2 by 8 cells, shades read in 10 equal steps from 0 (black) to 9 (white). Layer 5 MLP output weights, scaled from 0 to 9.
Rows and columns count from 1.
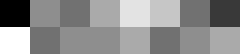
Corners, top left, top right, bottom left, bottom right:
0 2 9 6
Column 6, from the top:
7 4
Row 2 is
9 4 5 5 6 4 5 6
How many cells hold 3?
0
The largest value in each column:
9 5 5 6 8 7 5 6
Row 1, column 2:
5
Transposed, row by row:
0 9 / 5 4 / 4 5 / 6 5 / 8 6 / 7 4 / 4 5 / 2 6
